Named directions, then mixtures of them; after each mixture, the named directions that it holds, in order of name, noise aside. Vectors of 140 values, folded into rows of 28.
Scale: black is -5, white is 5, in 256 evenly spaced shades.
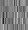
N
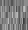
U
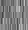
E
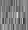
N, U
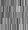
E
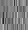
N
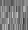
U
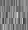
N, U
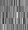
N, U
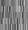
E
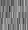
E, U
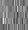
N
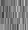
E, N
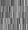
E, U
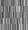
E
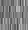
E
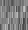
U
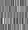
E, N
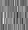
N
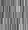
E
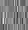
N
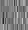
N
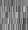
U
